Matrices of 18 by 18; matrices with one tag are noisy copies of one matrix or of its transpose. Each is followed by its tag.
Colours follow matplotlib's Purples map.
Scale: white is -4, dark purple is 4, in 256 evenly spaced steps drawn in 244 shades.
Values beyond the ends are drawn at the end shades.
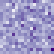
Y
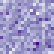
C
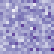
Y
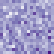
Y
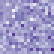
Y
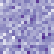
C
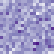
C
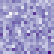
Y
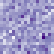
C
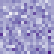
Y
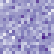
C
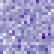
C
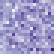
Y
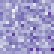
Y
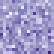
Y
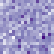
C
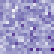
Y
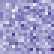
Y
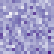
Y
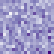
Y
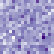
C
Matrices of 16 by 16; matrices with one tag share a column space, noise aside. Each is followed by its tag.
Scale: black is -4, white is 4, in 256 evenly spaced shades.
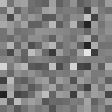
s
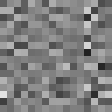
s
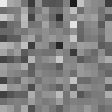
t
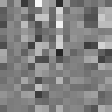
t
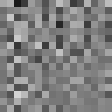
t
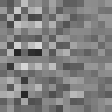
s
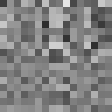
t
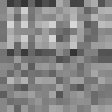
t
